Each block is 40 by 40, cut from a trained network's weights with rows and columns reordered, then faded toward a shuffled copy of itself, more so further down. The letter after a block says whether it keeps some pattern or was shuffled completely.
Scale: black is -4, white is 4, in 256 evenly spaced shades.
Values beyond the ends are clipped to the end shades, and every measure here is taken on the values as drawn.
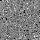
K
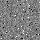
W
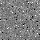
W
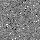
W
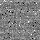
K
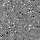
W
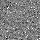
W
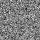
W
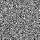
K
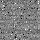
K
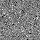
W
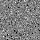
K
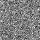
W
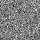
W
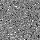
W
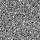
W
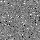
W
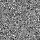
K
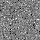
W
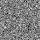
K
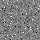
W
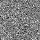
W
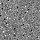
W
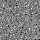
K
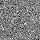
W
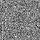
K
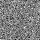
W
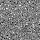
W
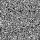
W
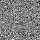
K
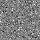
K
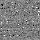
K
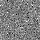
W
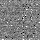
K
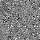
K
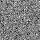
W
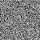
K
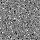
W
